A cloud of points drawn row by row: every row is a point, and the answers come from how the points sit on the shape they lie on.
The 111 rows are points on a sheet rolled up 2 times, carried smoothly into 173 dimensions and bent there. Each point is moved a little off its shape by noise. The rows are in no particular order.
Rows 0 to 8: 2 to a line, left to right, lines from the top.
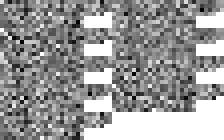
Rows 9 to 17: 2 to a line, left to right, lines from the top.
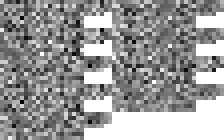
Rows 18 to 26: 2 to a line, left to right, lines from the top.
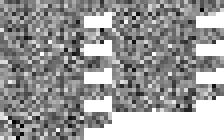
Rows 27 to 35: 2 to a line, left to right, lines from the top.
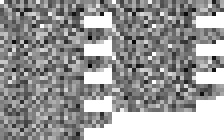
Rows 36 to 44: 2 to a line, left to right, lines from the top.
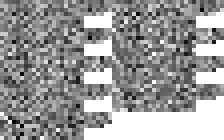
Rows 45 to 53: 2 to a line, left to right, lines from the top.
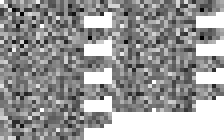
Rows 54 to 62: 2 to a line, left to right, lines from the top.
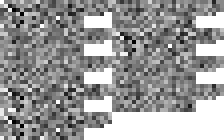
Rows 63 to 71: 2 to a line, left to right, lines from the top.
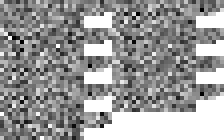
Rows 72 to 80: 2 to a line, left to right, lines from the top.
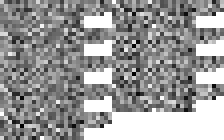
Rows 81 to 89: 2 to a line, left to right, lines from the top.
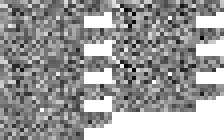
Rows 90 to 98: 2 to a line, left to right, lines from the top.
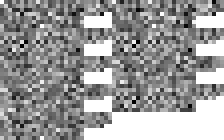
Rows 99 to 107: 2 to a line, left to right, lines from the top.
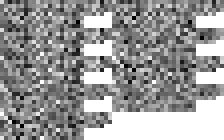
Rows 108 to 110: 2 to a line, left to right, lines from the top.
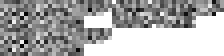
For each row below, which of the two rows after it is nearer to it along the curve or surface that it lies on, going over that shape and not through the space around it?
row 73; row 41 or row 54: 54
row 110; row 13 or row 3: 13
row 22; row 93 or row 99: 93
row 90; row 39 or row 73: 73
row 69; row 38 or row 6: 6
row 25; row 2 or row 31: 2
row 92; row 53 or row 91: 91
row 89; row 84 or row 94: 94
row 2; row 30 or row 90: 90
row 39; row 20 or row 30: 20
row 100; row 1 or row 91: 91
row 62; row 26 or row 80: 26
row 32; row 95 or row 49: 95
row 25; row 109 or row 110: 109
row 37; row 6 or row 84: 6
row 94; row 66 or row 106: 66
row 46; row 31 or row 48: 48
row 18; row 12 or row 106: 106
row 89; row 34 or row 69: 34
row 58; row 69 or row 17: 17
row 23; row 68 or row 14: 68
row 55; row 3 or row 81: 3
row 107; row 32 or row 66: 32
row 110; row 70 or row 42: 70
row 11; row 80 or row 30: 80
